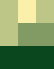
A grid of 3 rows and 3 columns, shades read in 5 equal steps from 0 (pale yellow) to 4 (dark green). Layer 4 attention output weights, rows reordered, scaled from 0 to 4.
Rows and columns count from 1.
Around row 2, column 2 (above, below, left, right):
0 4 1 2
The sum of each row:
2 5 12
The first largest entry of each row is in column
1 2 1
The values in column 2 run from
0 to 4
